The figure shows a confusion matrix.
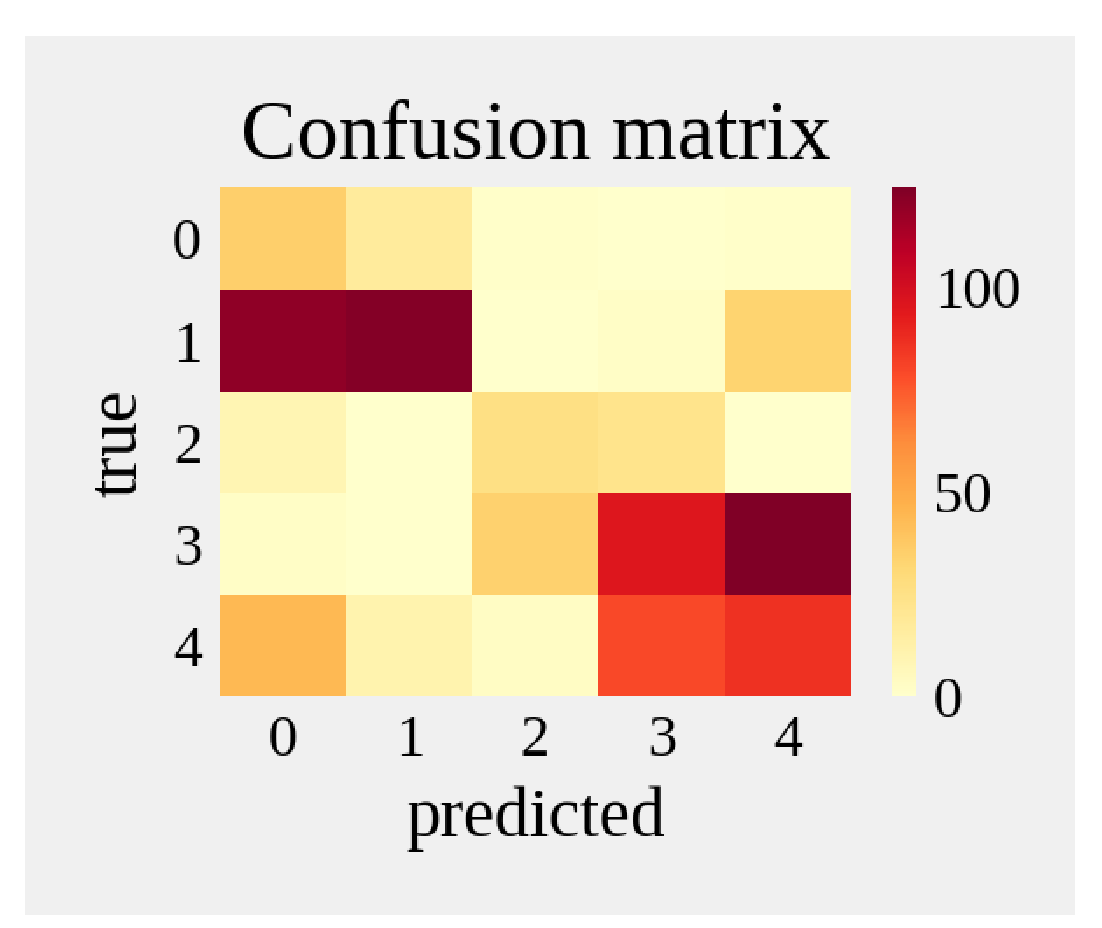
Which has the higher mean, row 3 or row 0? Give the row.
3
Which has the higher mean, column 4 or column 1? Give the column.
4
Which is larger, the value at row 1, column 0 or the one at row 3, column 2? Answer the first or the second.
the first
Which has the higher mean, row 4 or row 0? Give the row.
4
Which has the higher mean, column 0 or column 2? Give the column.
0
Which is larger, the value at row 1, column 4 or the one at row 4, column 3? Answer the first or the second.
the second
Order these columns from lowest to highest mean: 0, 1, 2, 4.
2, 1, 0, 4
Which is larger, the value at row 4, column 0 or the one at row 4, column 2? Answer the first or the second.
the first
